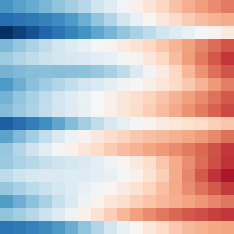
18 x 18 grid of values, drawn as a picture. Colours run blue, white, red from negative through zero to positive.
On average the colour sits 50% of the way up the scale. Values rise toward the right. The grain runs across in streaks. The top left is the ninth with the lowest average. No lone cell stands out from its neighbours. The ninth with the highest average is the bottom right.
